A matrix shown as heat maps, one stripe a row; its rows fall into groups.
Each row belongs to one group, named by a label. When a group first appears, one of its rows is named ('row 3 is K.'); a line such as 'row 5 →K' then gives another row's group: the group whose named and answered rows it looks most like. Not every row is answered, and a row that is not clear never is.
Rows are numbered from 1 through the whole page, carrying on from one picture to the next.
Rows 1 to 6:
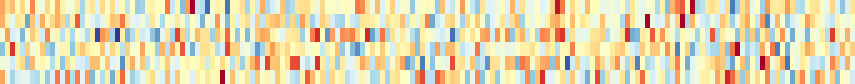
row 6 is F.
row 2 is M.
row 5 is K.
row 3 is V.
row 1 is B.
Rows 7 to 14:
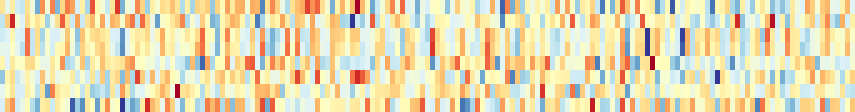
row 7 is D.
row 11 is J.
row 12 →D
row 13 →F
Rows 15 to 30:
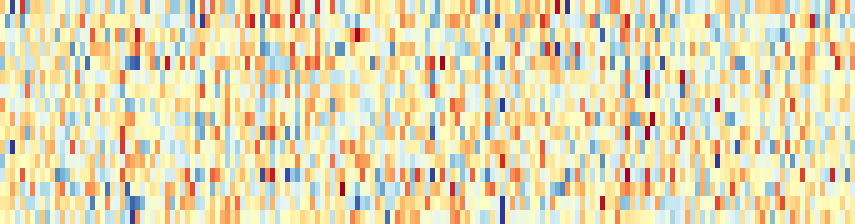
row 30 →D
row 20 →M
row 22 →D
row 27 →M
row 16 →J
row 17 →D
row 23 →J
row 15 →K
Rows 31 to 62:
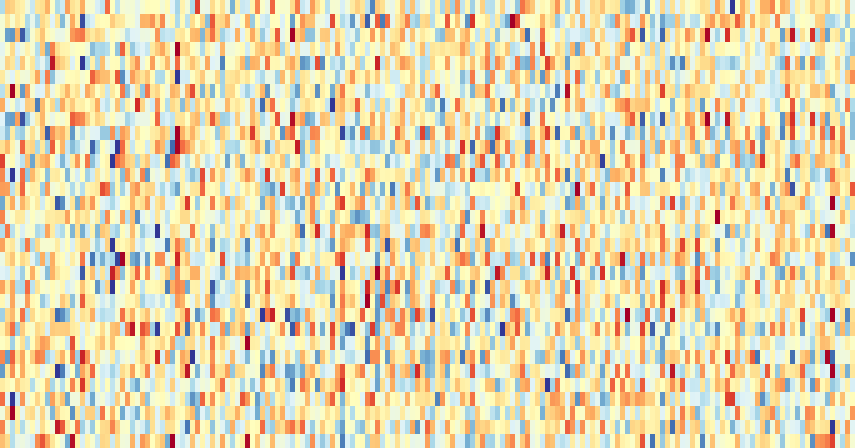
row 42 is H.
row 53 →M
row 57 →M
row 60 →B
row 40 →F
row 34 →F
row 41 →F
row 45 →M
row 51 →H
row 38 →D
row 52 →H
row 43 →K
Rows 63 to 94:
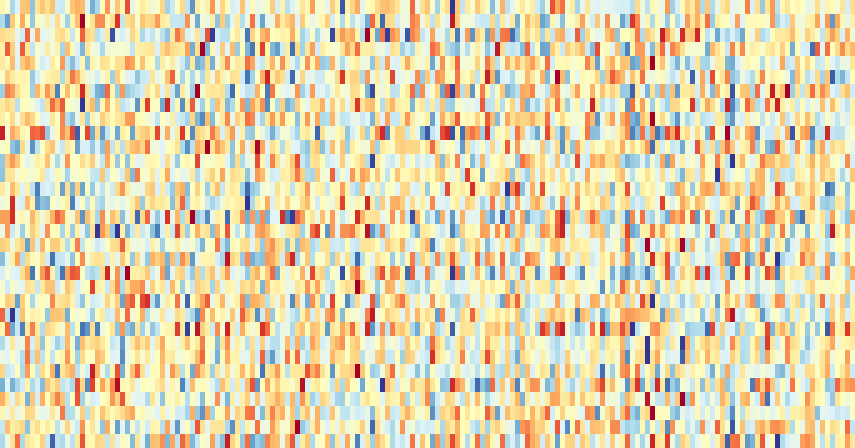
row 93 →K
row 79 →V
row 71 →J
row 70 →B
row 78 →B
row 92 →J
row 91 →M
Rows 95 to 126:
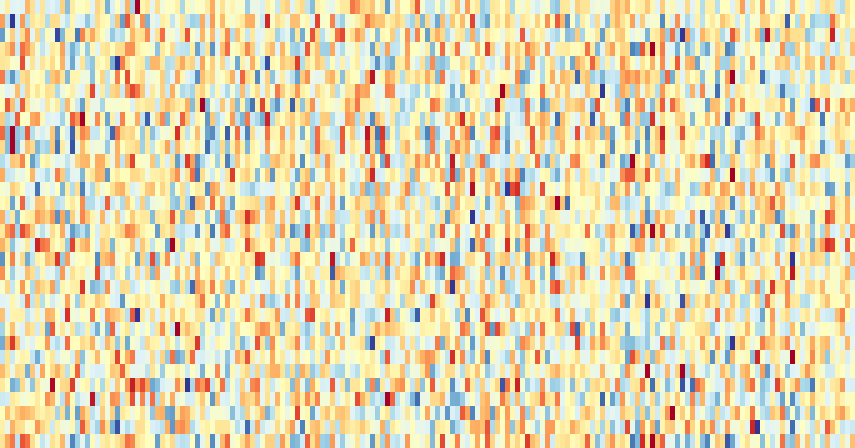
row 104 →H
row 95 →D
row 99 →F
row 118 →F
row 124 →F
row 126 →J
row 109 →K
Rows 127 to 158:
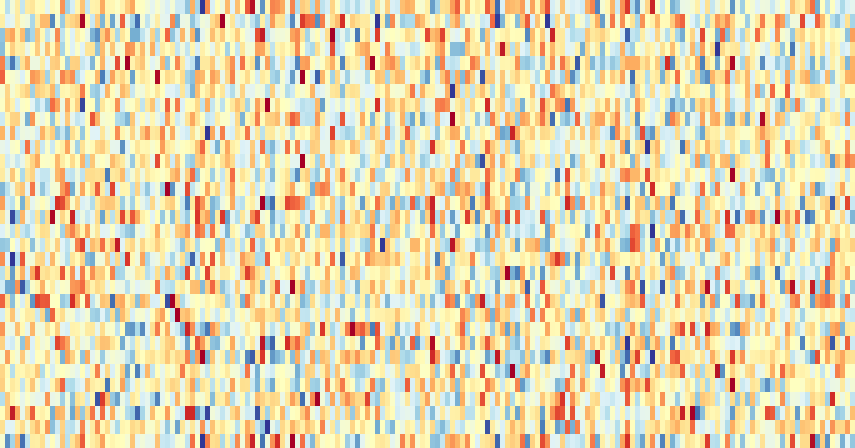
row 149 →F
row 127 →J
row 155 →V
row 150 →B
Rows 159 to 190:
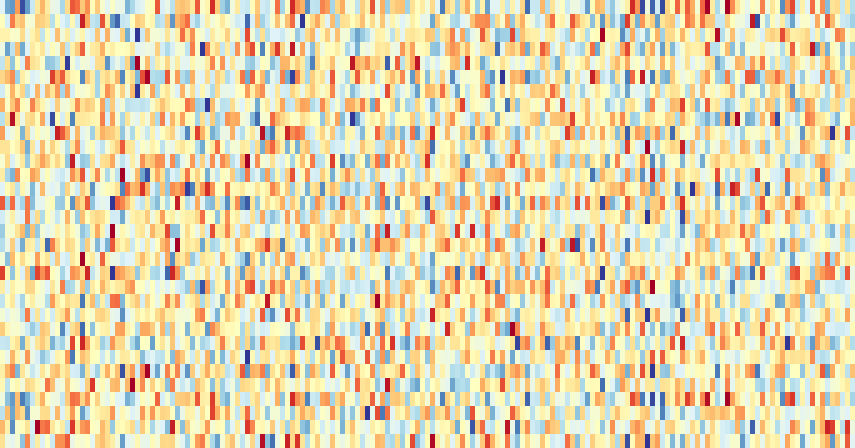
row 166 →B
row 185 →B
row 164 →B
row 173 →H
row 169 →M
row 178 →H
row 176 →F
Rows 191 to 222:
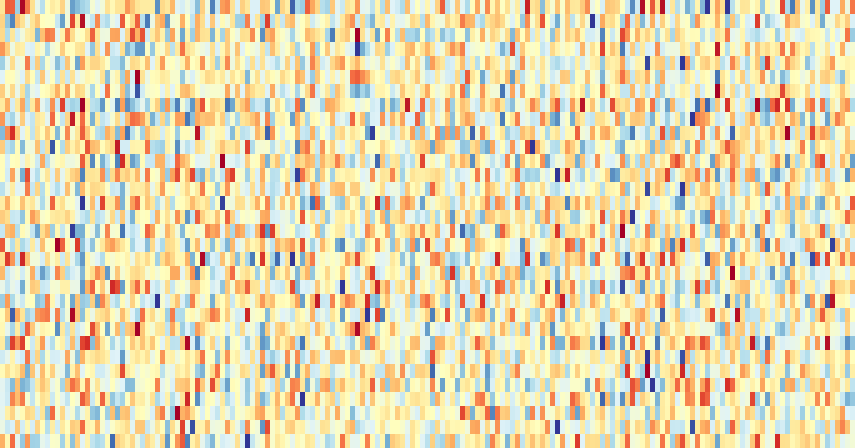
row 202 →F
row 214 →D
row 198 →K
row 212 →V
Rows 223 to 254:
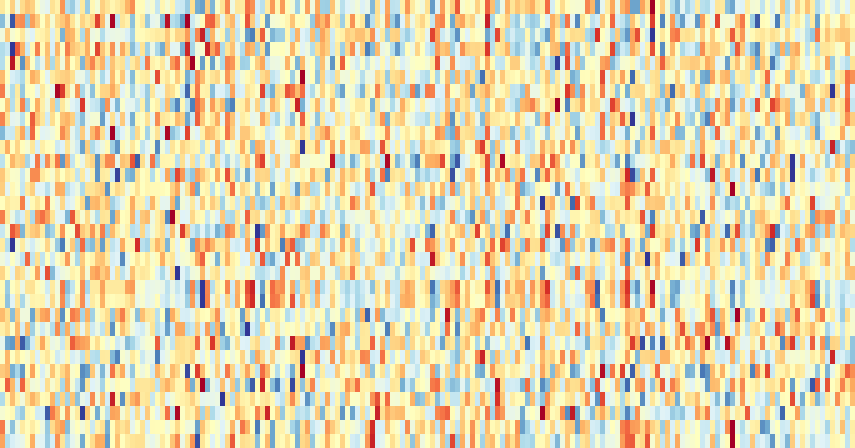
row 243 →J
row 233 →V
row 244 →J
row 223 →J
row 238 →H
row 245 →H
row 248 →V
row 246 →H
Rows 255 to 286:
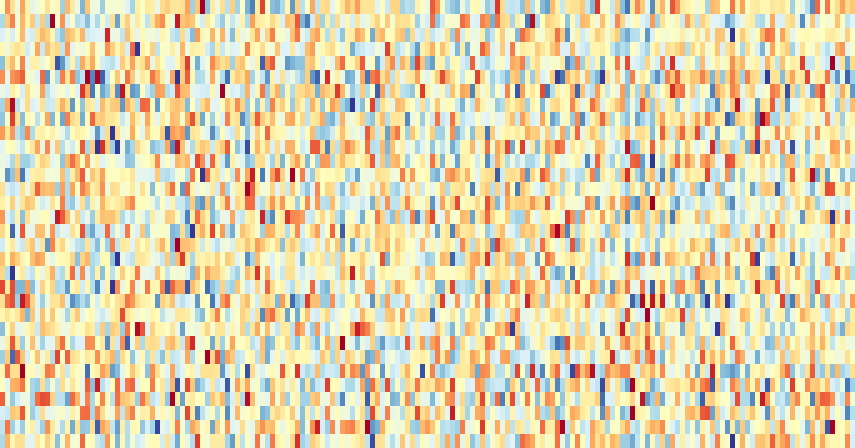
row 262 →B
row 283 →H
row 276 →J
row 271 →K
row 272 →F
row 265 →V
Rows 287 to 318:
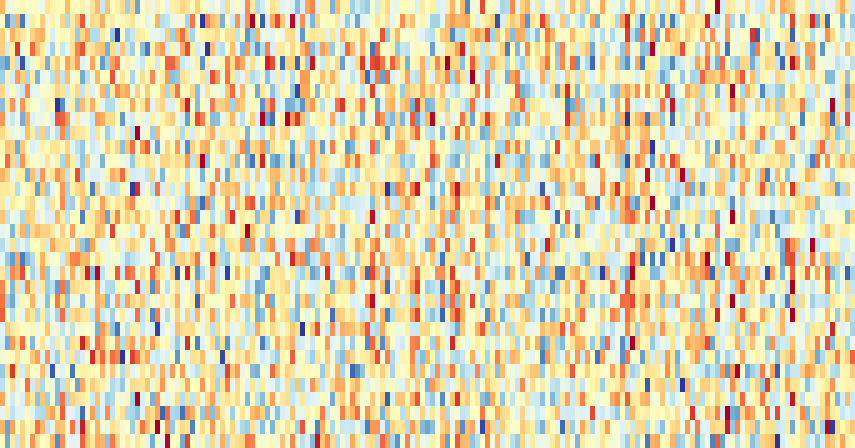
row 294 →M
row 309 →D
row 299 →M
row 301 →J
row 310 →V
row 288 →J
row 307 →D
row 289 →V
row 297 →B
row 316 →B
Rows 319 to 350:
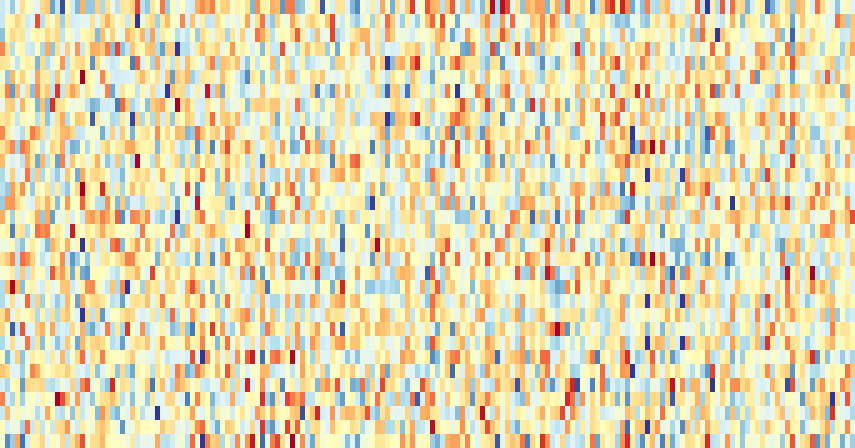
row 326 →F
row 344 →J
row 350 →J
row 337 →J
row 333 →K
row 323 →D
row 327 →D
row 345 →V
